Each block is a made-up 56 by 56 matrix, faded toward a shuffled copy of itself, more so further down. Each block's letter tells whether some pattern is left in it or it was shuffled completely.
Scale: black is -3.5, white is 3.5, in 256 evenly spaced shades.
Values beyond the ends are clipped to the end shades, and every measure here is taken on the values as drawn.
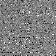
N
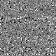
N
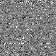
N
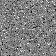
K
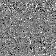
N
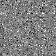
N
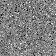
K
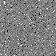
K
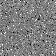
K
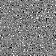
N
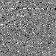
N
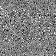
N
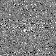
N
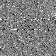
N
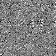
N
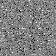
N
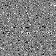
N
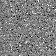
K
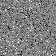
K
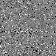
N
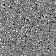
K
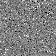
K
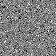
K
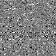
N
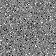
K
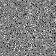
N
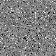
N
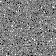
K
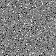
K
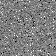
K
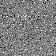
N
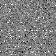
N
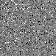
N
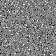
K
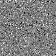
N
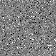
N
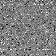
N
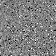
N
